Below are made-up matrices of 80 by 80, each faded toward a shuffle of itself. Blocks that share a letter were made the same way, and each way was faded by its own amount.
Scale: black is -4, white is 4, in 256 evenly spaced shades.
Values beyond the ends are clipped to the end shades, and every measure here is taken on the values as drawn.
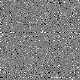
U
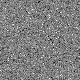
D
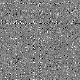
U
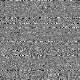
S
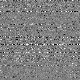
S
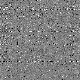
U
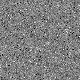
D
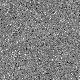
D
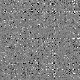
U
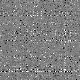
U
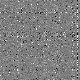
U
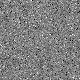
D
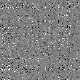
U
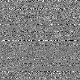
S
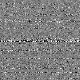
S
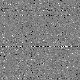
U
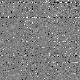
U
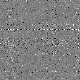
U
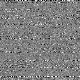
S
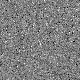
D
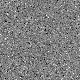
D
